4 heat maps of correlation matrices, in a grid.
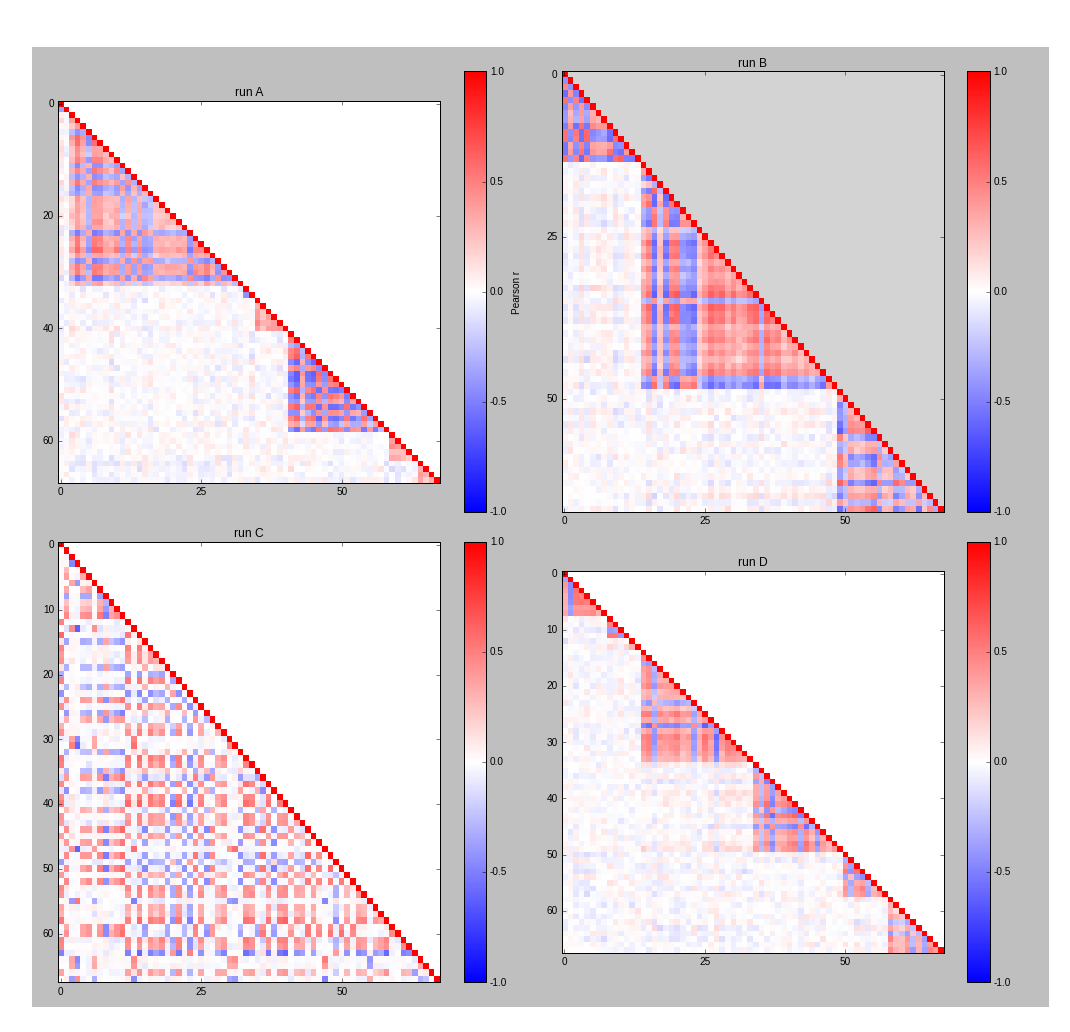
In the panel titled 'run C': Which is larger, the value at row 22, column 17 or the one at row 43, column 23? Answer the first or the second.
the first
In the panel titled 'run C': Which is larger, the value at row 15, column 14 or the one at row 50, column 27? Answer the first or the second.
the second
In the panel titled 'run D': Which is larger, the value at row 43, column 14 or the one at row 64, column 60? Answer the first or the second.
the first
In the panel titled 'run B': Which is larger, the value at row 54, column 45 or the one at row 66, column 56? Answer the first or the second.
the second
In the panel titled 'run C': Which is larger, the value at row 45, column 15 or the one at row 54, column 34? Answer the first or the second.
the second
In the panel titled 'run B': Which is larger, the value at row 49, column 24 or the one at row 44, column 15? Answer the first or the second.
the second
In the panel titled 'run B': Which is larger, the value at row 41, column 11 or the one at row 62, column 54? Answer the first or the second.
the second
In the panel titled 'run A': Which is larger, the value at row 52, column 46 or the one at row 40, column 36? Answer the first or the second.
the first
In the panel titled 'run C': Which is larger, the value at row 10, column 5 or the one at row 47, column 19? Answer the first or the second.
the first
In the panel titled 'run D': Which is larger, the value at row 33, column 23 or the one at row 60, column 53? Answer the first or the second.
the second
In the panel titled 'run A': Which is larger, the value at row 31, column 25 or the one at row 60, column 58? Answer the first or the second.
the second
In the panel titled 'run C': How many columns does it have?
68
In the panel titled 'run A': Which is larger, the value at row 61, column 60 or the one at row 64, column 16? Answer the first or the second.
the first
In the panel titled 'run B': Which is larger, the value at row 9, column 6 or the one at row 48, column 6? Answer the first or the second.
the second
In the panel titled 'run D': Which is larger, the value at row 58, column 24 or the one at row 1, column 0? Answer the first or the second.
the first
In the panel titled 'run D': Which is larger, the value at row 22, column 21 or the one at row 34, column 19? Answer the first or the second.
the first
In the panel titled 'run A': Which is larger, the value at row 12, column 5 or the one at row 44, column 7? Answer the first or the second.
the second
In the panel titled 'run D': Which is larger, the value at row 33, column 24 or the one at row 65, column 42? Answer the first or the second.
the first
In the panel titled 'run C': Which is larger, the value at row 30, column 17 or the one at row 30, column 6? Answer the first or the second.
the second
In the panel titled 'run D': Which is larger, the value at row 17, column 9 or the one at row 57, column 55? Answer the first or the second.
the second
